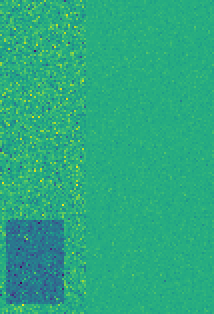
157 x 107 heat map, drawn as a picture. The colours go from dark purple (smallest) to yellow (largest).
Most values sit high, with a long tail of low ones. A vertical seam about 40% of the way across splits the table, and the right part is calmer. No regular stripes run through it. The ninth with the lowest average is the bottom left. An odd patch, lower than its surroundings, sits in the bottom left. Neither half mirrors the other.
